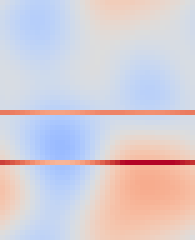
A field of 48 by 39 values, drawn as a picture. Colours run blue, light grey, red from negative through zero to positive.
Histogram: skewed, a long tail of high values. Mirror symmetry: none. Odd lines: rows 23 and 33. Ninth with the highest average: bottom right.
